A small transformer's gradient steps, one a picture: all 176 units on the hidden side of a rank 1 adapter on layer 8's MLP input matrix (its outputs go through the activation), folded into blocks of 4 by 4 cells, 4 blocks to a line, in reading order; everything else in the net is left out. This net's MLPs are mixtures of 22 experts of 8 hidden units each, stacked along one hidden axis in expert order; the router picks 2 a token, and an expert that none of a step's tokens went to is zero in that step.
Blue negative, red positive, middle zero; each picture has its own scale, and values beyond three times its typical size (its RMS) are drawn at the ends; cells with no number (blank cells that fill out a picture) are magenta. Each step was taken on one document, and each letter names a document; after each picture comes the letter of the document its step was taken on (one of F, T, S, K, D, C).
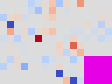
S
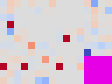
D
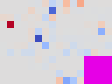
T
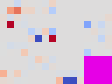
T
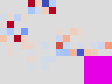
S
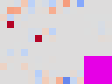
T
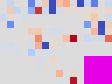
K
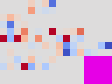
S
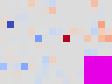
D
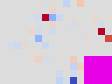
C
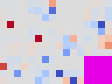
K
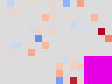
C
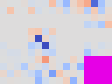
K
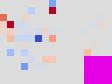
T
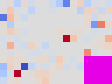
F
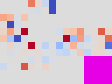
S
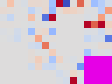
K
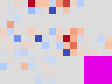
S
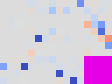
K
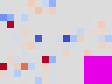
D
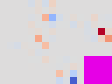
C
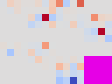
C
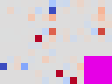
K
